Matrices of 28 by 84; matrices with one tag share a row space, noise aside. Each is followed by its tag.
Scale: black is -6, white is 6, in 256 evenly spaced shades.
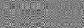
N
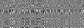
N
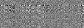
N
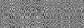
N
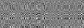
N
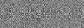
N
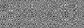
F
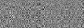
N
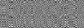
F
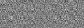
F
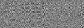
N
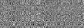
N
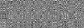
F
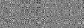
N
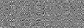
N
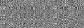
F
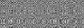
F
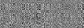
N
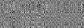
N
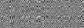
N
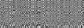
N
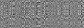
N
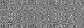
F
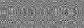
F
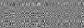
N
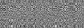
F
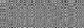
F
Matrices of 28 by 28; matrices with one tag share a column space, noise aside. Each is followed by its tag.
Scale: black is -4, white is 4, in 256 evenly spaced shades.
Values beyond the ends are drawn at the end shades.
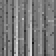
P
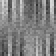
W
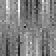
W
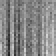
P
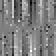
W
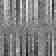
W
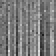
P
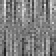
W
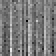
P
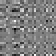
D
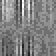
W
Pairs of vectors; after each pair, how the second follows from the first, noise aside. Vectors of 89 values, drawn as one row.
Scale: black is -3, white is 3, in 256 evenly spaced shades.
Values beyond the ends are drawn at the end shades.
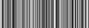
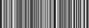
negated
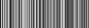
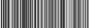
negated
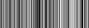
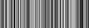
shuffled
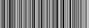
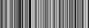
shuffled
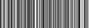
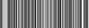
shuffled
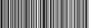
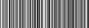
negated
